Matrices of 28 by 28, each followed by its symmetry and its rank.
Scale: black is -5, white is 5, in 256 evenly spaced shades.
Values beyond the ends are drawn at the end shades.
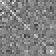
symmetric, rank five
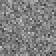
neither, full rank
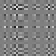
neither, rank one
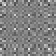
symmetric, rank three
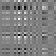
neither, rank one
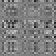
neither, rank two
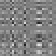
neither, rank two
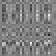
neither, rank two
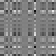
neither, rank one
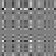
neither, rank one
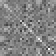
symmetric, rank five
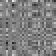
neither, rank two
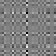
neither, rank one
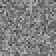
neither, full rank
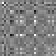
symmetric, rank three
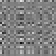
neither, rank two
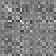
symmetric, rank three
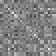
symmetric, rank five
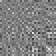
symmetric, rank three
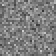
neither, full rank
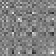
symmetric, rank three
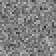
neither, full rank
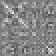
symmetric, rank five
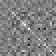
symmetric, rank five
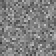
neither, full rank
